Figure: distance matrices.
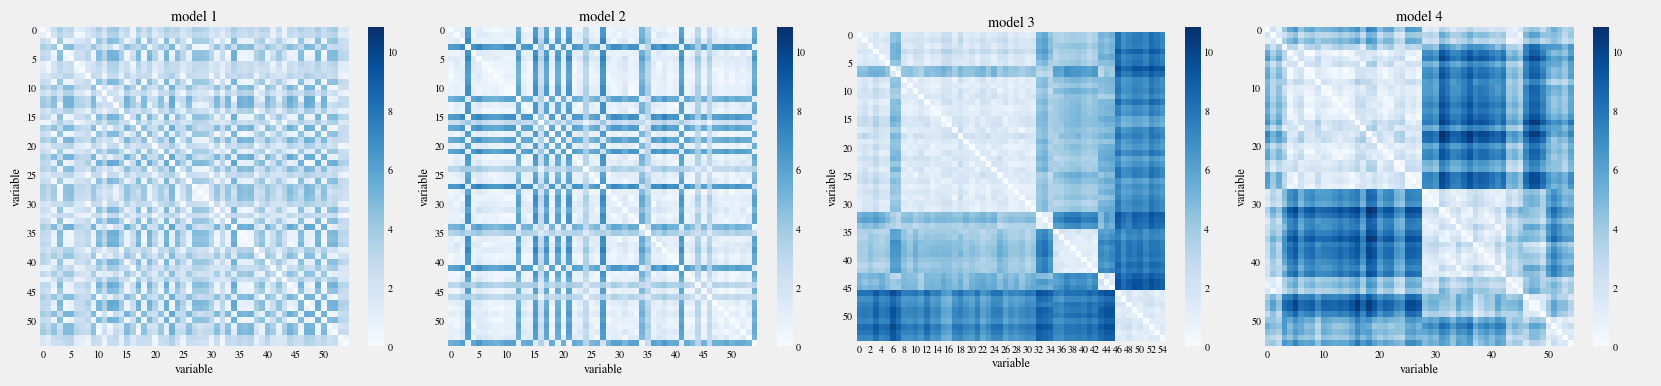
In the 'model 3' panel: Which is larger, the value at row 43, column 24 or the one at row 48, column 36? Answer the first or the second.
the second
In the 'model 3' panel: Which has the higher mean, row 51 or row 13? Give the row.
51
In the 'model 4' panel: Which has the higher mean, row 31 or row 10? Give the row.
31
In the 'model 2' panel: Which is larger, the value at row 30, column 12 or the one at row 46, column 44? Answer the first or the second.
the first
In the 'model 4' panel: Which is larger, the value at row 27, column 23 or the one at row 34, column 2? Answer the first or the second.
the second
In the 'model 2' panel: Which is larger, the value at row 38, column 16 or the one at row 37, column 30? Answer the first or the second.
the first
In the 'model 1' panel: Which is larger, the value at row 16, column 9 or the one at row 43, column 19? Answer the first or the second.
the second
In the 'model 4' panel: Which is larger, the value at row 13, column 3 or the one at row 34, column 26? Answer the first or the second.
the second
